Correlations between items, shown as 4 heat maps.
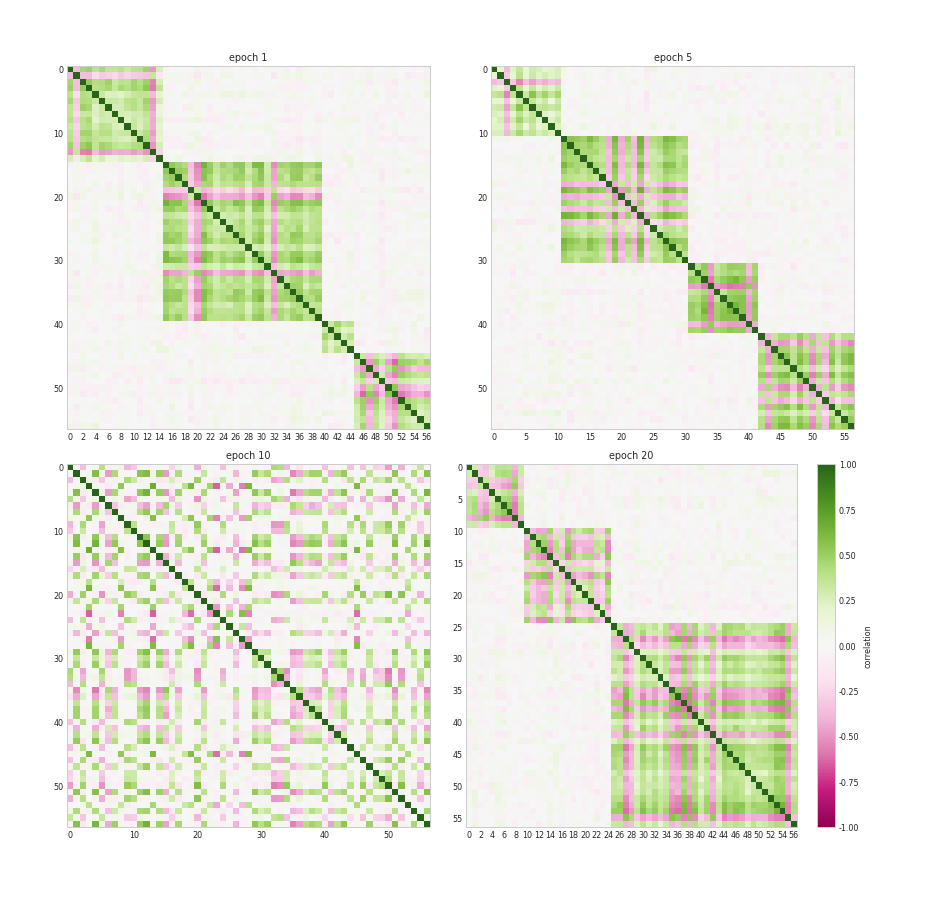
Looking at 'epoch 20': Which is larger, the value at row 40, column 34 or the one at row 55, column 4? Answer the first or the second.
the first
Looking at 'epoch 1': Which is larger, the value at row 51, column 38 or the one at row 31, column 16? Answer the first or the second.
the second
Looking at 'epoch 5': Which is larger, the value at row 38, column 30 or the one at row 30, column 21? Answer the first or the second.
the second
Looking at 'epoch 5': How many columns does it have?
57
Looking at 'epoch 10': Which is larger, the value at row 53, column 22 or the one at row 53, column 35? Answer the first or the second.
the first
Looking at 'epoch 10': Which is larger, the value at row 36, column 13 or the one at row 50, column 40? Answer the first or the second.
the second
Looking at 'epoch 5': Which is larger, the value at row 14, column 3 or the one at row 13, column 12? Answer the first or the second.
the second
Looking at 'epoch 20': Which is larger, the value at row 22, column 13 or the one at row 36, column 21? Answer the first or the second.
the first
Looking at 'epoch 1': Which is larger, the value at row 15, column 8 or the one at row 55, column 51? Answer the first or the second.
the first
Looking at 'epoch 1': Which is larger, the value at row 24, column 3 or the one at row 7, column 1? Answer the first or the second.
the first
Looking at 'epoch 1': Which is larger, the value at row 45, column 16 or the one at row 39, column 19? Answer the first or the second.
the first
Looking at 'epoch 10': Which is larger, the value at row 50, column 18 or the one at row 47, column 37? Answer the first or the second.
the second
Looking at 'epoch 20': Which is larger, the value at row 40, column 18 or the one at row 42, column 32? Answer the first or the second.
the first
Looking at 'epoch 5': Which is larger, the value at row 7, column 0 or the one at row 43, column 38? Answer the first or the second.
the first
